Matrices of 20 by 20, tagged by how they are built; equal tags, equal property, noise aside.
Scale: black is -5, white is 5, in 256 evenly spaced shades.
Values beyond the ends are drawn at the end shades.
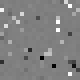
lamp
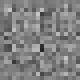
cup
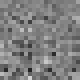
cup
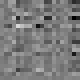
cup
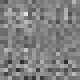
cup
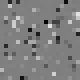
lamp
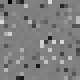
lamp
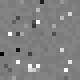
lamp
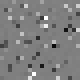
lamp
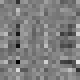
cup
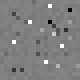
lamp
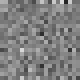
cup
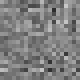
cup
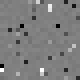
lamp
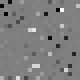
lamp
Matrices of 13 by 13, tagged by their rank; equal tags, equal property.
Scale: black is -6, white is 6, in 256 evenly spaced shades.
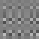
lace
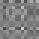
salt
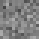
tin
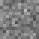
tin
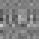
salt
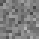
tin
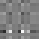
lace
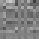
salt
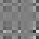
lace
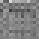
salt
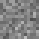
tin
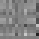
salt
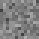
tin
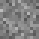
tin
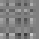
lace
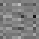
salt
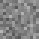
tin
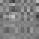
salt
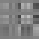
lace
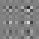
lace
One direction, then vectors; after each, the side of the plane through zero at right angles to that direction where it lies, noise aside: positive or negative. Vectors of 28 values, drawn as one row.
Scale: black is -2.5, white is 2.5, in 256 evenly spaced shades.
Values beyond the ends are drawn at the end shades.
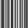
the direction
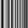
positive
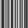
positive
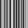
negative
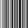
positive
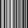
negative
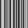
negative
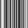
negative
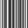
negative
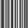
positive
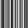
positive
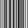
negative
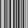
negative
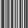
positive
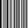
negative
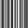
positive
